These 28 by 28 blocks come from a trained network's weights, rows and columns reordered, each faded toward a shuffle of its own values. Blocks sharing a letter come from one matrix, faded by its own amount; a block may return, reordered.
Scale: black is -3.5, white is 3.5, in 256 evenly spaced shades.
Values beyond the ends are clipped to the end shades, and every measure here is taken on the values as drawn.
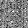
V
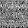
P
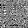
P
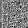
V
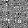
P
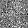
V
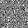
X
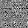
P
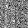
V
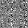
P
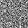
X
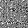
V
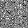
V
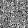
V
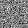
X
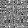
P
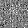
V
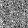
V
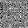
P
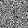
X
